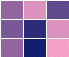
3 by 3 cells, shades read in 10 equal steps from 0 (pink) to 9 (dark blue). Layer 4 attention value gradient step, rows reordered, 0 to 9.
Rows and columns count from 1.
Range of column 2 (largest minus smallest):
8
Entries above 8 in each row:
0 0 1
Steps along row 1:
down up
